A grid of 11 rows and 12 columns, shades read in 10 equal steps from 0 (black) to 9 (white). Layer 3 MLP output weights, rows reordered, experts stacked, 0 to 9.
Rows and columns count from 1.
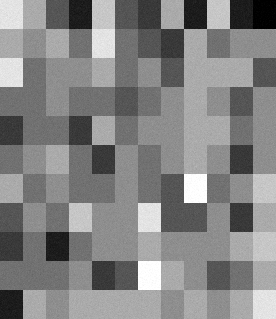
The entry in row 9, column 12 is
7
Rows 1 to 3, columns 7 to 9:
2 6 1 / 3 2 6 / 5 3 6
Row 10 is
4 4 4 5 2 3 9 6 5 3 4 6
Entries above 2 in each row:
7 11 12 12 10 10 12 11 10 11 11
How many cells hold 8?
5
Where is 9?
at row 7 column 9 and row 10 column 7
